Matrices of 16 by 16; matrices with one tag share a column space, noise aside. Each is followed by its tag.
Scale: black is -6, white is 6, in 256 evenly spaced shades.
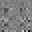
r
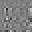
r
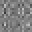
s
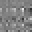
r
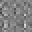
s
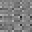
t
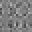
s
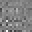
r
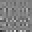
r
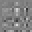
r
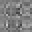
s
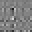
r
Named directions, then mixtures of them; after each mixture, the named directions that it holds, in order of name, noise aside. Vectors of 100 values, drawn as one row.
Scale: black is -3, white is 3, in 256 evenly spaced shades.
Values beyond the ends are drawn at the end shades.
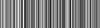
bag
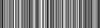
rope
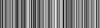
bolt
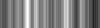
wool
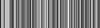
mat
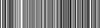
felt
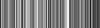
bag, mat, wool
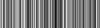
bolt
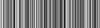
bag, bolt, rope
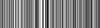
rope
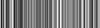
felt, mat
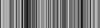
bag, mat, wool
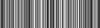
rope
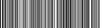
bolt, felt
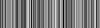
bolt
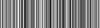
bag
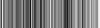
bag, rope, wool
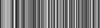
bolt, mat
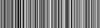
bag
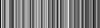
felt, mat, wool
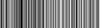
bolt, felt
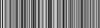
bag, bolt, mat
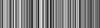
bag, rope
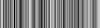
rope
